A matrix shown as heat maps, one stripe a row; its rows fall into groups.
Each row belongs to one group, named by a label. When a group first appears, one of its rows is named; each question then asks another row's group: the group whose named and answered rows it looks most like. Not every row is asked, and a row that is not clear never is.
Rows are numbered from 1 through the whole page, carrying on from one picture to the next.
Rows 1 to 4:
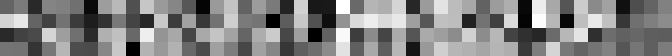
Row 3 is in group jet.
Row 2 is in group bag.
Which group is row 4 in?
jet
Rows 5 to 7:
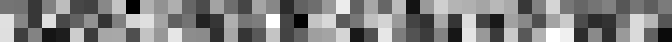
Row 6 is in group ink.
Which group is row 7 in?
ink
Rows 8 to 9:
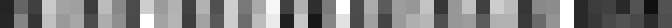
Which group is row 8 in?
jet
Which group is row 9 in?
jet
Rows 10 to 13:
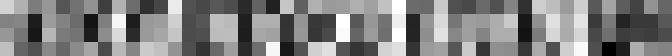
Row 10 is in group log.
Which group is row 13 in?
ink
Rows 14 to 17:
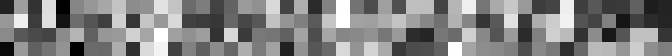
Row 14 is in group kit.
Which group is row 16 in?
ink
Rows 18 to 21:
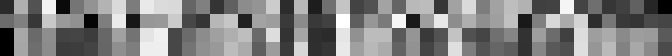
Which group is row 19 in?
jet
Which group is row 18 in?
kit
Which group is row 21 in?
bag
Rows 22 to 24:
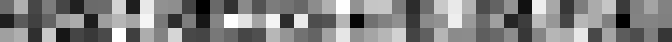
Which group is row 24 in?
log
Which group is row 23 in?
jet
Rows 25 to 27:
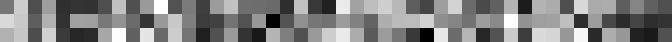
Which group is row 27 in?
log
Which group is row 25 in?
bag
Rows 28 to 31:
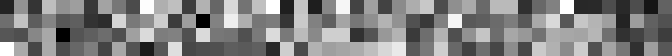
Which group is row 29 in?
bag
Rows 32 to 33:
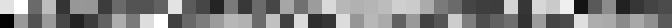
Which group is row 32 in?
log
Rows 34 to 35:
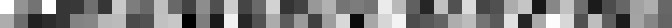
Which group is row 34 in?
ink
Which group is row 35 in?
ink
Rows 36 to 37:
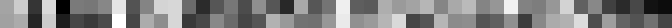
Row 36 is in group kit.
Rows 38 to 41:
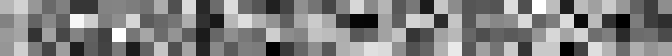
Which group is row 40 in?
log
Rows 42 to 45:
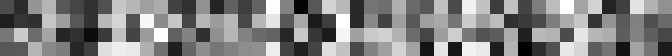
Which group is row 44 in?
bag
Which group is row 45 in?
ink
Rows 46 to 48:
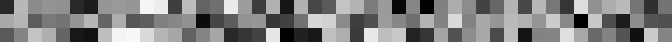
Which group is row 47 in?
kit
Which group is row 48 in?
ink
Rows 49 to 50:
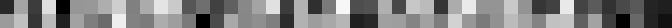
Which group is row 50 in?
kit
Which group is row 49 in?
kit
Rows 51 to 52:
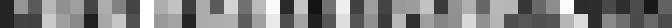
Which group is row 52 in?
jet
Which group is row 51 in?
jet
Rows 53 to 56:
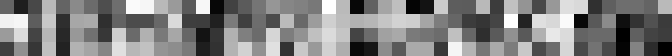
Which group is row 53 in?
ink
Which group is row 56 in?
kit
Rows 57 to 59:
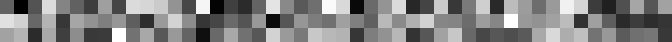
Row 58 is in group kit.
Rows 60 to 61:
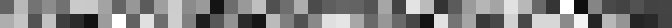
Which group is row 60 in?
kit
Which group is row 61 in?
log
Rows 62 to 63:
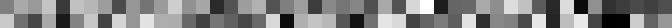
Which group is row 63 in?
ink
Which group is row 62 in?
kit
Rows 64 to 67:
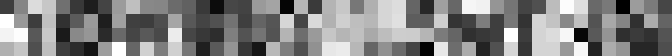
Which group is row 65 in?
log
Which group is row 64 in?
ink
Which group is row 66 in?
log
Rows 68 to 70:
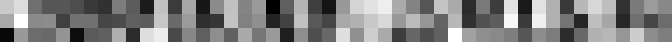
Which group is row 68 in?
bag
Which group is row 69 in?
bag
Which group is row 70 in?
bag
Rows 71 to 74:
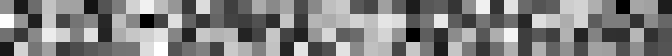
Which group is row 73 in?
ink
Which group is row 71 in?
ink
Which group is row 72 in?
log
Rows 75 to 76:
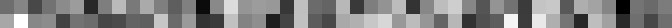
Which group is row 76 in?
bag
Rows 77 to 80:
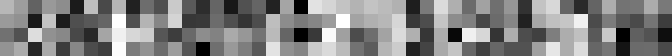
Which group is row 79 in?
ink
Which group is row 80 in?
log
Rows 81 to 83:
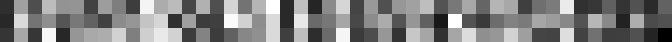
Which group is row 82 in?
bag
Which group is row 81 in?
jet
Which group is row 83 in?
kit
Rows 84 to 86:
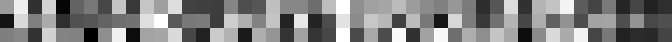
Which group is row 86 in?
jet
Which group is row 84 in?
log
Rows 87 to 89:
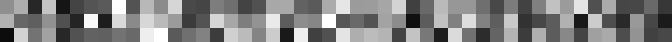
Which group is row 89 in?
bag
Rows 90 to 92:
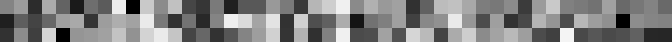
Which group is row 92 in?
kit
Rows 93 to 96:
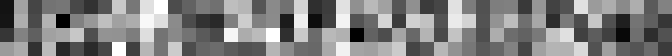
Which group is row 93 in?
bag
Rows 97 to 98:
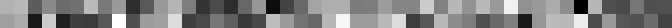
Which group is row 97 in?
kit
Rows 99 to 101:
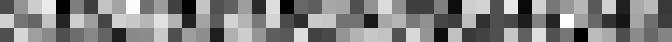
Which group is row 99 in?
ink
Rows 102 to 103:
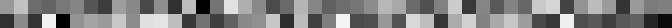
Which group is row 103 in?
kit
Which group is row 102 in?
bag
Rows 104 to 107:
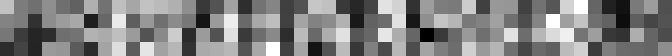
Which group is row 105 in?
jet
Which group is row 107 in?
jet
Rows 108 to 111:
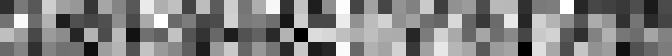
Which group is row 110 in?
log
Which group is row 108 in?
jet
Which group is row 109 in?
bag
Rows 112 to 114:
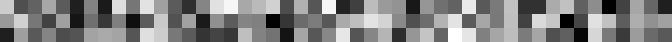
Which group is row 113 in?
bag
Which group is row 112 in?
ink
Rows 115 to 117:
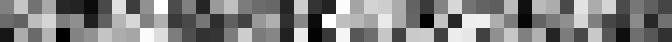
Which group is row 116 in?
ink
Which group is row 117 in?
kit
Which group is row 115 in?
bag
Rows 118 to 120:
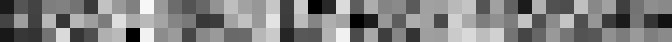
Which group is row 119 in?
kit
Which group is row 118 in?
jet
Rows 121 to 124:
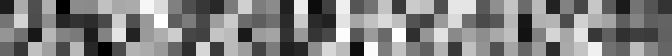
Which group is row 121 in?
kit
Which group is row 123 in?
jet
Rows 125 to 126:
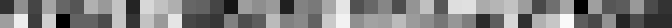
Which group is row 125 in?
kit
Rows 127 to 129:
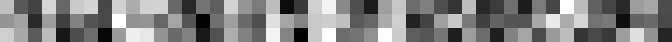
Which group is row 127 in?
ink
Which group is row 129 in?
ink
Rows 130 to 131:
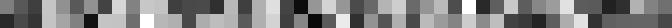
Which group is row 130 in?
ink
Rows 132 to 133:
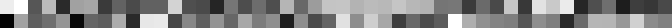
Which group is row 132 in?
log
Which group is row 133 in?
bag
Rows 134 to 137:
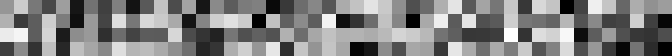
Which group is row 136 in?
log
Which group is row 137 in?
kit
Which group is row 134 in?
bag
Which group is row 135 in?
ink
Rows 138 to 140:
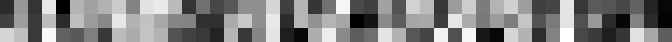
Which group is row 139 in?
kit
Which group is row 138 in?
kit
